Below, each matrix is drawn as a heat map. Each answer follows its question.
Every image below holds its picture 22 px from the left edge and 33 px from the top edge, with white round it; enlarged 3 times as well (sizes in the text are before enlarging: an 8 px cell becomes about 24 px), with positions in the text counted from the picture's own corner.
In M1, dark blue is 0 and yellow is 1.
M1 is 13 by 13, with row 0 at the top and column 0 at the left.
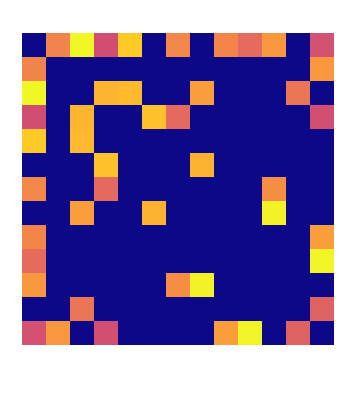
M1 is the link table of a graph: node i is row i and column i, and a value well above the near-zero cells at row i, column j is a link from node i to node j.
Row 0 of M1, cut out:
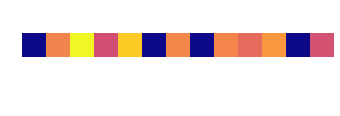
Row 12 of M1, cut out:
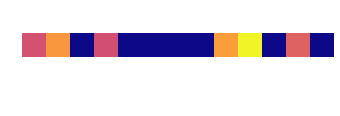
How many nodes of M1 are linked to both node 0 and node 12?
4
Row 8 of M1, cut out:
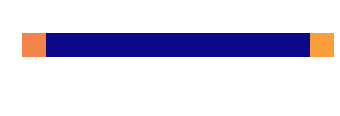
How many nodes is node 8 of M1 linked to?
2
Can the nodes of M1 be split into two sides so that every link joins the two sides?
no
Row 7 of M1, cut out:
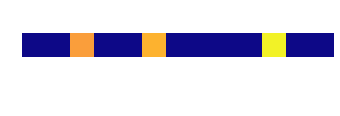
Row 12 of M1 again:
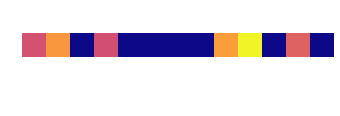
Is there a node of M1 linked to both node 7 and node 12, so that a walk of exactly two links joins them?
no
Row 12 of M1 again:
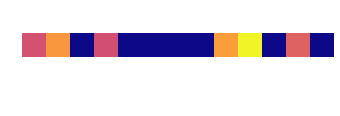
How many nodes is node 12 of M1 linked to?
6
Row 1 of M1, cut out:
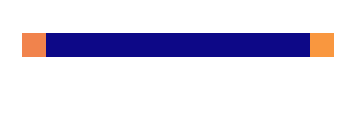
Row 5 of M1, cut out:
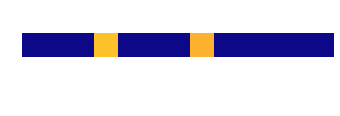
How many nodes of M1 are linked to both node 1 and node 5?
0
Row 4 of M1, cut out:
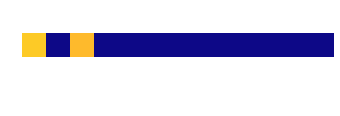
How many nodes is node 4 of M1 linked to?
2
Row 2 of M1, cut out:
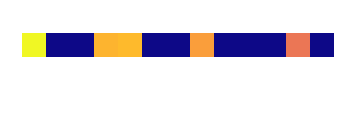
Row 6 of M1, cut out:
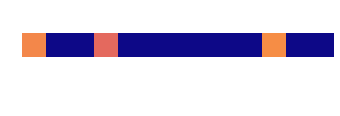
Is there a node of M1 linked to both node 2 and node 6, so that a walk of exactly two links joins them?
yes
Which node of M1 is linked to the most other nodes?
node 0
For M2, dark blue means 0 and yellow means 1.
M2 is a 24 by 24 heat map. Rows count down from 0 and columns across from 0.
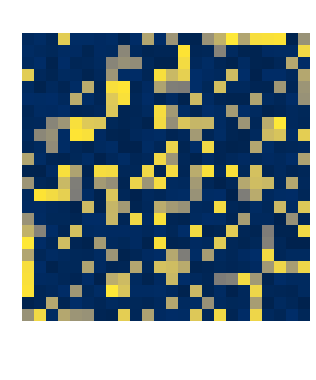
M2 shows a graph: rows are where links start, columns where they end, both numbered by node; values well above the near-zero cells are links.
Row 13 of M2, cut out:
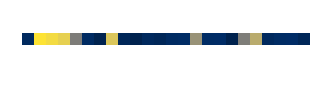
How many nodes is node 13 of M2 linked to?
8
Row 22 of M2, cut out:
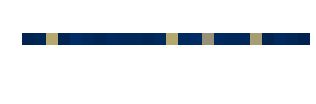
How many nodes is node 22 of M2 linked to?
4
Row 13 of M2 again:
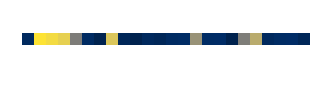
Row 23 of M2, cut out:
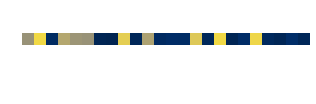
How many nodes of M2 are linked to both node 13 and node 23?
5
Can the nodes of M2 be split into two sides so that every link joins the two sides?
no
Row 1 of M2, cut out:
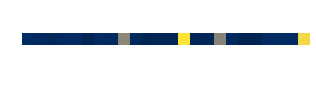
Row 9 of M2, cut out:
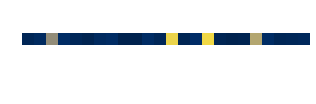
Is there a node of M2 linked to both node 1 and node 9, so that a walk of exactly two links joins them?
no
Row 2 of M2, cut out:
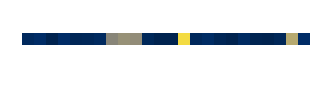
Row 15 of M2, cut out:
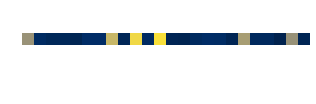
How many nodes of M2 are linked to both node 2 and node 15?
3
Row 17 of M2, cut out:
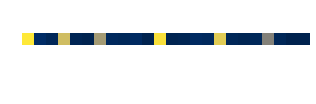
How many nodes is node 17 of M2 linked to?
6
